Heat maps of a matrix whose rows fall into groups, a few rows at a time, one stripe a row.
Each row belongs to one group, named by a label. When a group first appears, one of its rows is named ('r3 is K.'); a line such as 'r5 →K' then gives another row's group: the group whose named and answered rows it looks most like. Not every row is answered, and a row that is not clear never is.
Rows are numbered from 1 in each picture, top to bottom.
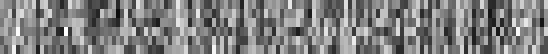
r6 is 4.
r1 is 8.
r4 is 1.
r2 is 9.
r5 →9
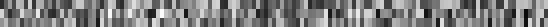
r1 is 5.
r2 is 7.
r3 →1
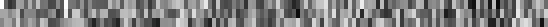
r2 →1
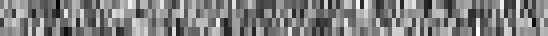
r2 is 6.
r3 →5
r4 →5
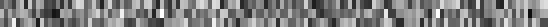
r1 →5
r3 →4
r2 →6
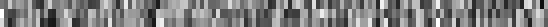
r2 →7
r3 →7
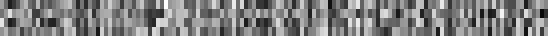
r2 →9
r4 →1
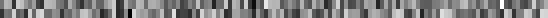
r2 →5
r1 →8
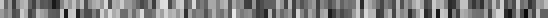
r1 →6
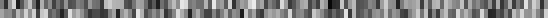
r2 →8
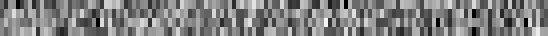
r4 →8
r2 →9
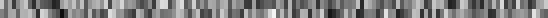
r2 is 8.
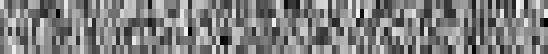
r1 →7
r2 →1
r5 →5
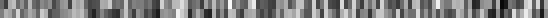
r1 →9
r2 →9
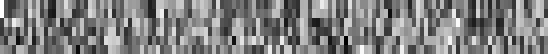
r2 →7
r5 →4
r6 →6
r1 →7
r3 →5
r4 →5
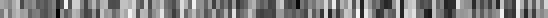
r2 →1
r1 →1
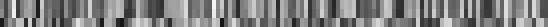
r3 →5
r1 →4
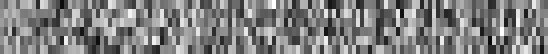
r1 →8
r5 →1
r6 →9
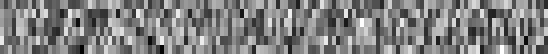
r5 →7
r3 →6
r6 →4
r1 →4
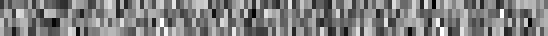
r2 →8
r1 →5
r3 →6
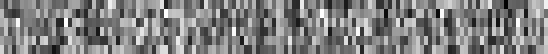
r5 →8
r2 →7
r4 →1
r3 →1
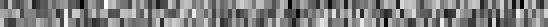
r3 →7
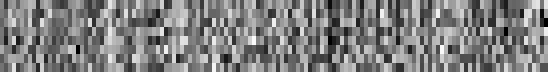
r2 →9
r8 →4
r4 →8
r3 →9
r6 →6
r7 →5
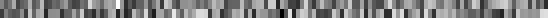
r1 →4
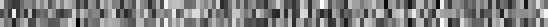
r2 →5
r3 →6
